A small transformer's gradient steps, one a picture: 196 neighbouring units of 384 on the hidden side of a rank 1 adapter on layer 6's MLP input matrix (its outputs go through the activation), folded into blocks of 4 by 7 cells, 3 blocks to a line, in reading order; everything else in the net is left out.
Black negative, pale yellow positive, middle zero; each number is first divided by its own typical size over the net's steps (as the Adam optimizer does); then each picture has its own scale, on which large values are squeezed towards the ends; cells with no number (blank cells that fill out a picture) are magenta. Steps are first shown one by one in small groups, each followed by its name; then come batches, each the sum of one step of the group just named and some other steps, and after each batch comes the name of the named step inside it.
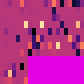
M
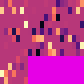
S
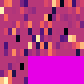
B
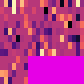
S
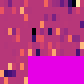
S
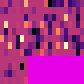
M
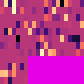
S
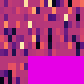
B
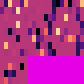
B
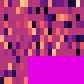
B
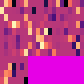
B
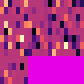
M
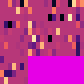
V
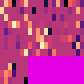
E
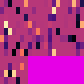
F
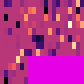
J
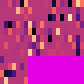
V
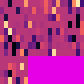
F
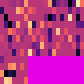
V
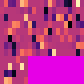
E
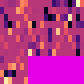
V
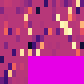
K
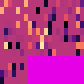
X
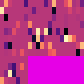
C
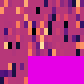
X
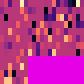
C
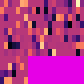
X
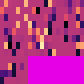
X
